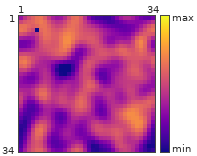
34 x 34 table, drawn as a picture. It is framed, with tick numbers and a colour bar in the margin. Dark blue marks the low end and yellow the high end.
One lone cell stands out, far lower than its neighbours. The field is mottled with small blotches. The middle right is the calmest part. The halves do not mirror each other.
